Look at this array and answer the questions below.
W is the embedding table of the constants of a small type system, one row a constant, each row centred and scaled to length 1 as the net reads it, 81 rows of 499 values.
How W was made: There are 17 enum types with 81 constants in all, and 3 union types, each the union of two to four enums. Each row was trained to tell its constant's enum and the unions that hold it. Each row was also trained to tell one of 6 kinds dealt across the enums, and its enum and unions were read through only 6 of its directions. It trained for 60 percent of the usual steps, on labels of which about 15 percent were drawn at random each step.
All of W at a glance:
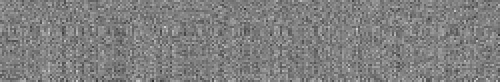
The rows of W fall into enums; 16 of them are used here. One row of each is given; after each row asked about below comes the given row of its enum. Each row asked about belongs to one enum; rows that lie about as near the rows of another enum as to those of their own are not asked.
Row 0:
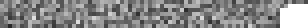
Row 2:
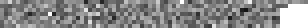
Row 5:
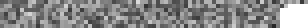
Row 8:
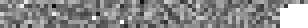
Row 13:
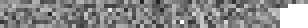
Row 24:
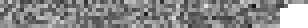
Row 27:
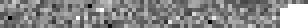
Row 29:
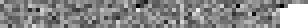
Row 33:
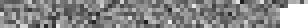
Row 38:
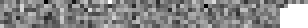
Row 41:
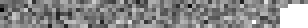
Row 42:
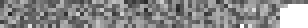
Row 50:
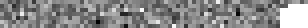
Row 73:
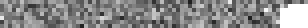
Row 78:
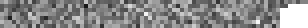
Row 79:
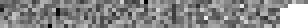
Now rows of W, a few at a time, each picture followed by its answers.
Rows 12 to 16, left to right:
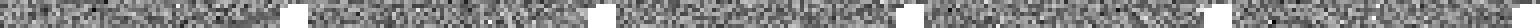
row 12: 79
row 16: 42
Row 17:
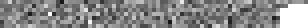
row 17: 2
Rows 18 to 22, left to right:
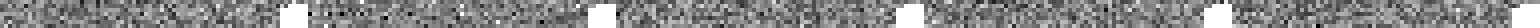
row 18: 78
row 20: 24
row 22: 78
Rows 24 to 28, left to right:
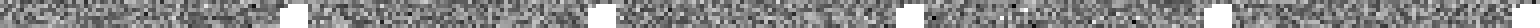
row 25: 73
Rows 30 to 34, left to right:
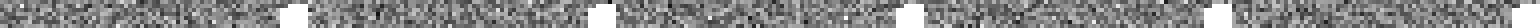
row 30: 29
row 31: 33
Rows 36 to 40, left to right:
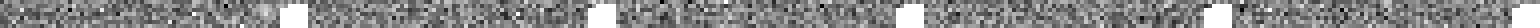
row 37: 79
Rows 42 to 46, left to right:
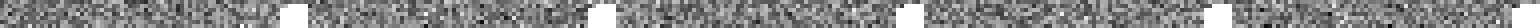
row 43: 79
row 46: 33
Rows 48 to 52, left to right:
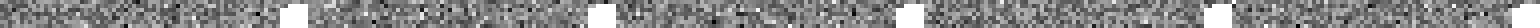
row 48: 41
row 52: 29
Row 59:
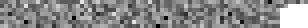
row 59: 42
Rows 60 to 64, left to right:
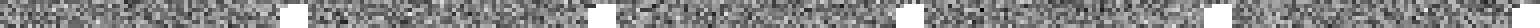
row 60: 42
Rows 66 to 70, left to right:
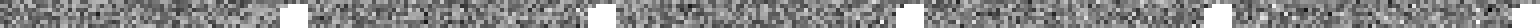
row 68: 33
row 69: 79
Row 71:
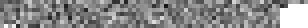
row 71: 33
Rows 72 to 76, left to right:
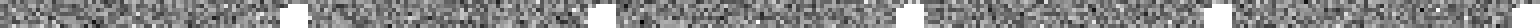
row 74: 24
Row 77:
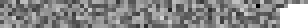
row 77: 42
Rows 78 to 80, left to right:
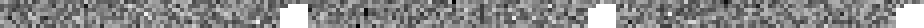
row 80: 78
